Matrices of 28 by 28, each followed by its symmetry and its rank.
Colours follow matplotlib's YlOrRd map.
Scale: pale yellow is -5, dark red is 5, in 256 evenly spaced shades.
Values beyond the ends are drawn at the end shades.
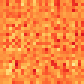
neither, rank five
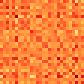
symmetric, rank three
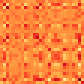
symmetric, rank three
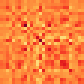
symmetric, rank three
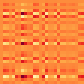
neither, rank one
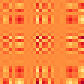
symmetric, rank one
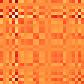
symmetric, rank two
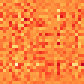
neither, rank five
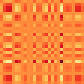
symmetric, rank one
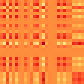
symmetric, rank one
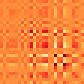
symmetric, rank two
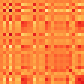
symmetric, rank two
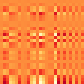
neither, rank one
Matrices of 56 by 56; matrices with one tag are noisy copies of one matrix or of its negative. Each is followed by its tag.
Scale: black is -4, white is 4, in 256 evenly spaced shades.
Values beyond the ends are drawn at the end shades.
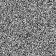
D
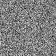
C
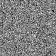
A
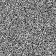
D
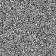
A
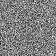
C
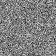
D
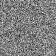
A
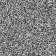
D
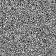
A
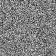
A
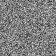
D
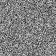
D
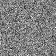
C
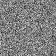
C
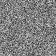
D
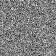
A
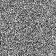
C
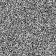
D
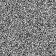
D
